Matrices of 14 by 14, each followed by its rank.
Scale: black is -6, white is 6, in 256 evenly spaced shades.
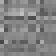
two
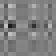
one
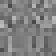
three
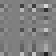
one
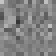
three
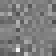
three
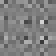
two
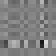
one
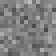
full rank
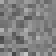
three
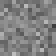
full rank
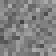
full rank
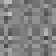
two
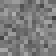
full rank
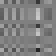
one
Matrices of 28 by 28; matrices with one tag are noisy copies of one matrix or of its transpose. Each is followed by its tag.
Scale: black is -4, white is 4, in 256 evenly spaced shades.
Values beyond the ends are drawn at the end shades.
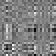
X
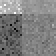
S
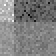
S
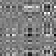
X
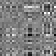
X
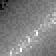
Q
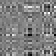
X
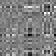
X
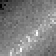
Q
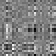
X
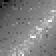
Q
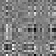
X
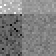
S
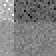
S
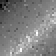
Q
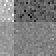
S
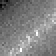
Q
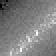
Q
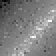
Q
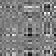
X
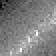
Q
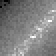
Q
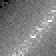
Q
